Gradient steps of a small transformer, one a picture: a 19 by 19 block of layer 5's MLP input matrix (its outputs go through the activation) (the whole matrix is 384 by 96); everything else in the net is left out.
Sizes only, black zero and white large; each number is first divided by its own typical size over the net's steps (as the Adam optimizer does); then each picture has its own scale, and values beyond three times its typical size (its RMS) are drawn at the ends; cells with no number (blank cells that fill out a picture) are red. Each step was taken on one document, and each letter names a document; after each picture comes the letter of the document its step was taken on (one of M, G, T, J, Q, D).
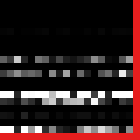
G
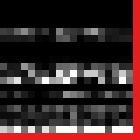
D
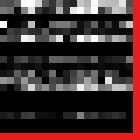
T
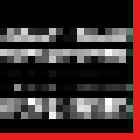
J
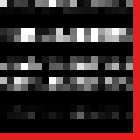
T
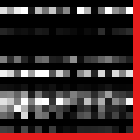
G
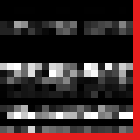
D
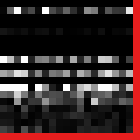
G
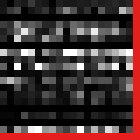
T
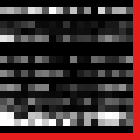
G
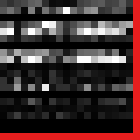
J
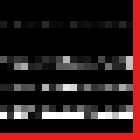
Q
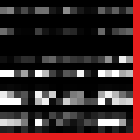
G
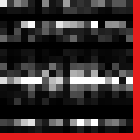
T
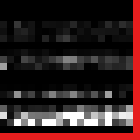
Q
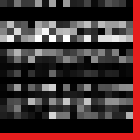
J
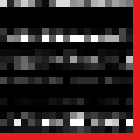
T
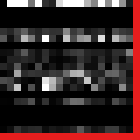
T
